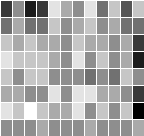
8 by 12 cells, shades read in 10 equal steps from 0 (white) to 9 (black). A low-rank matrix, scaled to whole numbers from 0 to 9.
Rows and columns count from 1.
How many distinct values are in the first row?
8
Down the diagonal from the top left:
7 3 2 2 4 4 1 3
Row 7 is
1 2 0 2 3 3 1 4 2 4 2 9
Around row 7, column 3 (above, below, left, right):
4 4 2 2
